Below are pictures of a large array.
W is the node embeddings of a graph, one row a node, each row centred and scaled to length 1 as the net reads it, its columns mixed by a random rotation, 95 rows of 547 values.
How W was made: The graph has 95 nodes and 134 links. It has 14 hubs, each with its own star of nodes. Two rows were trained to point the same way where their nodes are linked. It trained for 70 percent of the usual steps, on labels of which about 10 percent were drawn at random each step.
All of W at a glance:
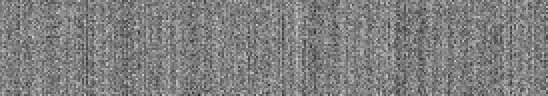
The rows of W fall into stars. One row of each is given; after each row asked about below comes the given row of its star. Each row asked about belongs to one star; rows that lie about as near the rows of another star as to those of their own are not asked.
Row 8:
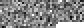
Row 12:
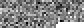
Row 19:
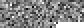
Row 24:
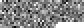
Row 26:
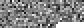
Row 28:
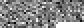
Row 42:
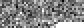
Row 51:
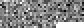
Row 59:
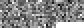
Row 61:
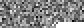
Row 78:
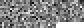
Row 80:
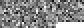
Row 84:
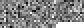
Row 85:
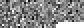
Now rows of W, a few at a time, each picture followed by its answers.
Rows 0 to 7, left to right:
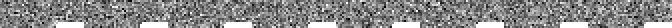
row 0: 80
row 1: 85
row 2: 59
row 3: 61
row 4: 61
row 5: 80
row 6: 78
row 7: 59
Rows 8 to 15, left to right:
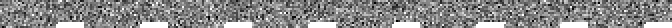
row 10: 8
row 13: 8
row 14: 59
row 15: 26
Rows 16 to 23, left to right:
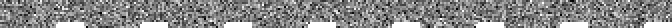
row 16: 51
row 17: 28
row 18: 61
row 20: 24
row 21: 42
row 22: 59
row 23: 59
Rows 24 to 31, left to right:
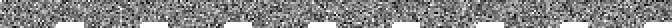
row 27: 84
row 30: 12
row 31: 85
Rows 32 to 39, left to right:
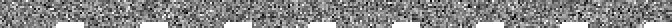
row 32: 59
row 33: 19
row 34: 84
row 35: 12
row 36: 26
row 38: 12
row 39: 80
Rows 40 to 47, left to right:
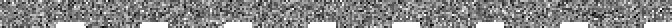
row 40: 51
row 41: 28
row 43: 51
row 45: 84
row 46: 78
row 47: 42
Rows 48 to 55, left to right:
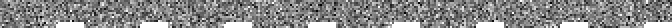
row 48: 61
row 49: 84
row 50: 80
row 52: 8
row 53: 85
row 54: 28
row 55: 8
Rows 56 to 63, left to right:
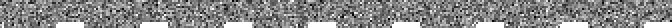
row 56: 78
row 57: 19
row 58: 26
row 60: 28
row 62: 42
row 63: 24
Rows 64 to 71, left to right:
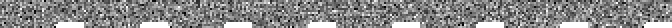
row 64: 42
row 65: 85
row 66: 28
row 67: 12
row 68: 59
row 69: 85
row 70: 42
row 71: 80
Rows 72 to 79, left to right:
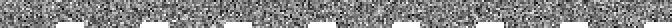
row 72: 12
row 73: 19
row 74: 61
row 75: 84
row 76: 84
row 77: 26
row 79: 61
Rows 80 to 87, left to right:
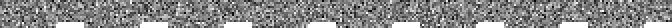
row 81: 42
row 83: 80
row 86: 26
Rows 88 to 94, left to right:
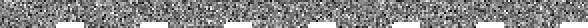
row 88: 61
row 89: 78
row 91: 26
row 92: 80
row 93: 26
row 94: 24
